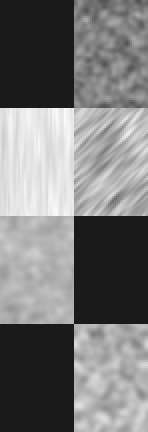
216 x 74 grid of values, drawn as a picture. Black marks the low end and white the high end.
The table splits into 4 rows of 2 panels. Panel 1,1: very low, flat. Panel 1,2: middling, blotchy. Panel 2,1: very high, streaked downward, faint in contrast. Panel 2,2: high, slanting up to the right. Panel 3,1: high, blotchy, faint in contrast. Panel 3,2: very low, flat. Panel 4,1: very low, flat. Panel 4,2: high, blotchy.
